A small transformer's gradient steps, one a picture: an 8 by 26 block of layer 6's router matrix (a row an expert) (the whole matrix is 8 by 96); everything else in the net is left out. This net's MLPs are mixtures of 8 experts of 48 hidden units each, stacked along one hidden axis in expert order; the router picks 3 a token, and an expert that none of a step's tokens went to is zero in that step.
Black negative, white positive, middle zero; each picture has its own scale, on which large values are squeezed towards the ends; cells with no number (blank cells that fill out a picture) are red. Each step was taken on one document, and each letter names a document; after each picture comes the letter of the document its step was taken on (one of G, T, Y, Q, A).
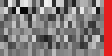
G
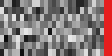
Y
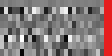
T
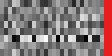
Y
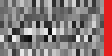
Y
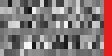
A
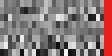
G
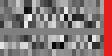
A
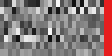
Y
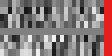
A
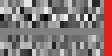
A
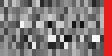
Y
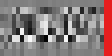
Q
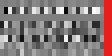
T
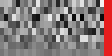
G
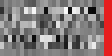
Q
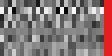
G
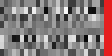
G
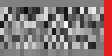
Q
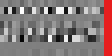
T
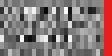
Q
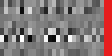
T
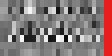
T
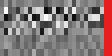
G
